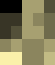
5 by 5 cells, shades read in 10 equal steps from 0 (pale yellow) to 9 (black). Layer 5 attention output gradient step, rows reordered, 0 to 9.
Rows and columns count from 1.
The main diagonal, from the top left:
9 7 3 4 2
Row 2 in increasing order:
3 4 5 7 7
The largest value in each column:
9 9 4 4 6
